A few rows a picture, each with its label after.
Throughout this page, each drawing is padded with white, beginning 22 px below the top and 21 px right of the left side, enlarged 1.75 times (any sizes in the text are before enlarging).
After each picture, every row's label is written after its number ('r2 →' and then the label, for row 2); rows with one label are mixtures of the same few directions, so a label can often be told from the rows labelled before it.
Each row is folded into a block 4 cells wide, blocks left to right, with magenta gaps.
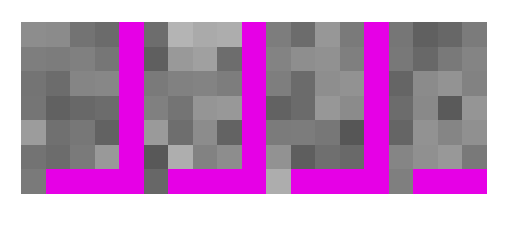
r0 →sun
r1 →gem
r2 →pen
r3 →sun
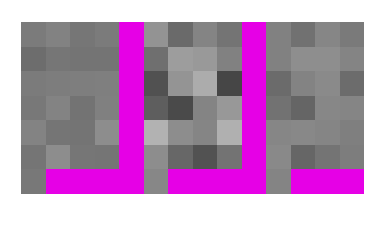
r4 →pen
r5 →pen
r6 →pen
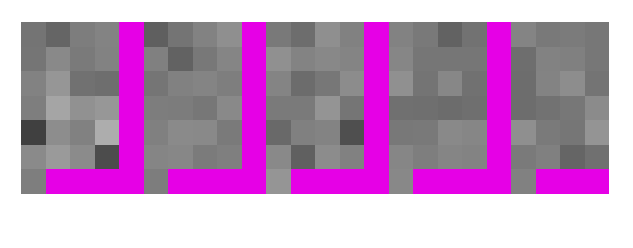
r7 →sun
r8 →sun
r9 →pen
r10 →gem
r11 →pen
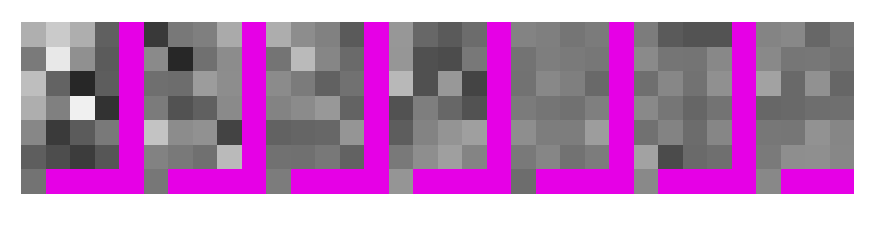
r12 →sun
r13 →sun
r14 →sun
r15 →gem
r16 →pen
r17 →gem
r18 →gem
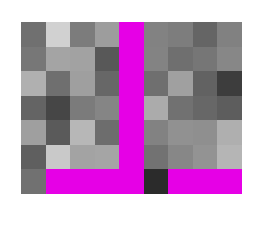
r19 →gem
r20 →pen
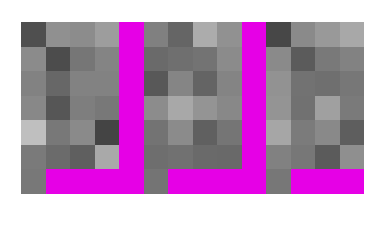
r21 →sun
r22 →gem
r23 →sun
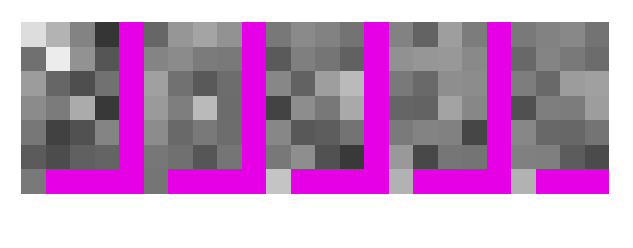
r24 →sun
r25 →sun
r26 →pen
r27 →pen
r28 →pen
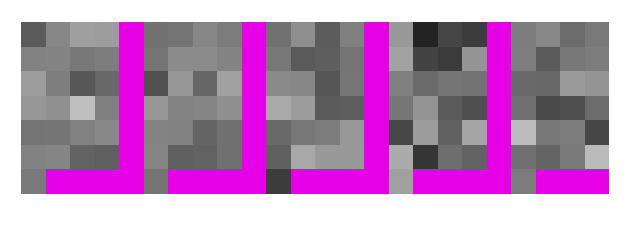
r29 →sun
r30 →gem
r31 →pen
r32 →gem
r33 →sun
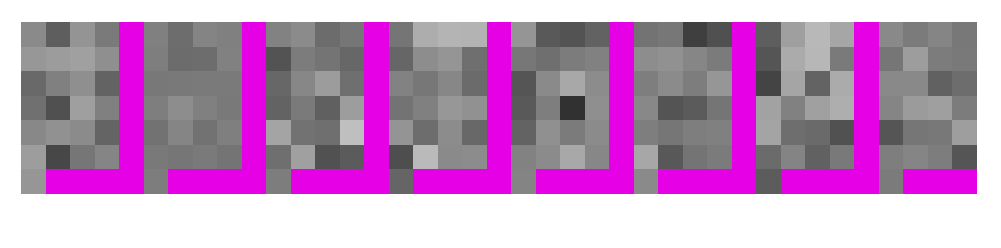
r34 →pen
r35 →gem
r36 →pen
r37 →gem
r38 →sun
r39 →gem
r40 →gem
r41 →sun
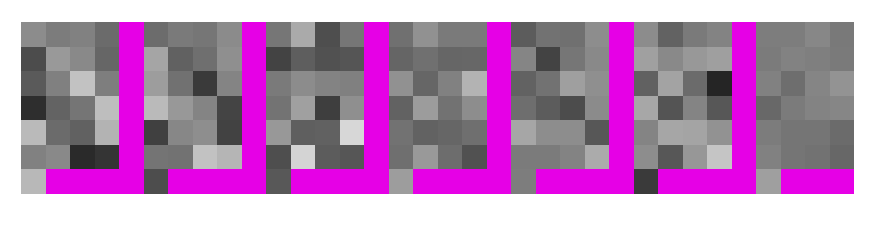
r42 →pen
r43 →pen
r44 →pen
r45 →pen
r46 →sun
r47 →pen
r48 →pen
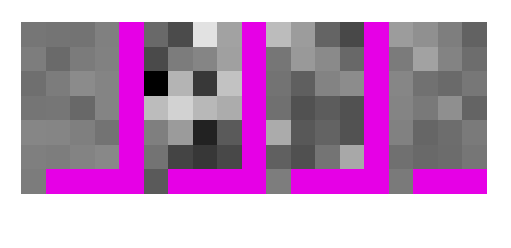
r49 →sun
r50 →gem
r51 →sun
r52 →sun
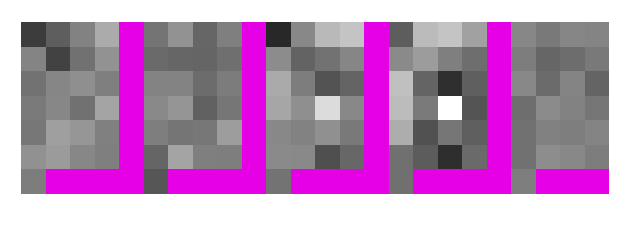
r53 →sun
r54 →pen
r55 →sun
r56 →sun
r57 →gem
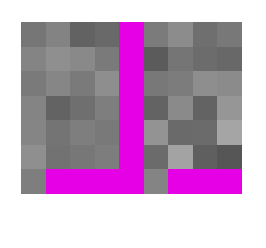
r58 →gem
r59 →pen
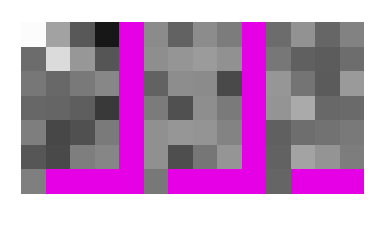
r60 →sun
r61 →pen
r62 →pen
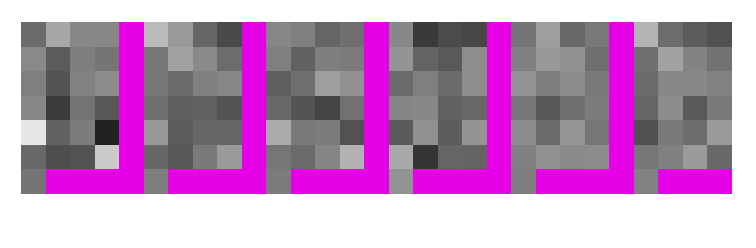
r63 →sun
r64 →sun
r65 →sun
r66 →gem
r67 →gem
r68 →sun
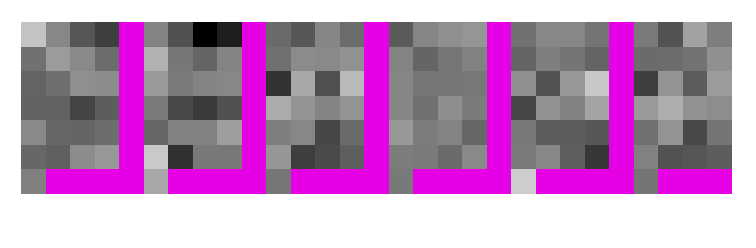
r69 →sun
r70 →gem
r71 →gem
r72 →sun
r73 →pen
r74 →gem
